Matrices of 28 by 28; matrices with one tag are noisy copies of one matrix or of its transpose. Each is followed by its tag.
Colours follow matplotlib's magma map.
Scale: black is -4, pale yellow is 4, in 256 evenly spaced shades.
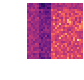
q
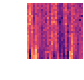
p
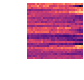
p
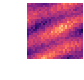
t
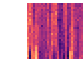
p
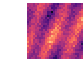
t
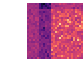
q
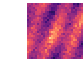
t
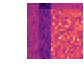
q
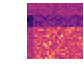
q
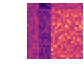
q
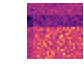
q
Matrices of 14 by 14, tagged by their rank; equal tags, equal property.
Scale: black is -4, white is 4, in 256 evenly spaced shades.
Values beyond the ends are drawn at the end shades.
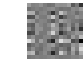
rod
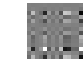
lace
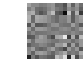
rod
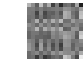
rod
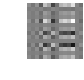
lace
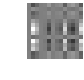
lace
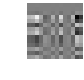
lace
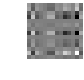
lace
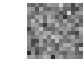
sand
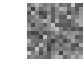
sand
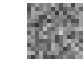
sand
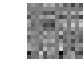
rod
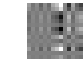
lace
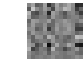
rod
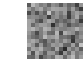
sand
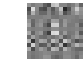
rod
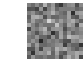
sand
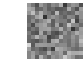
sand
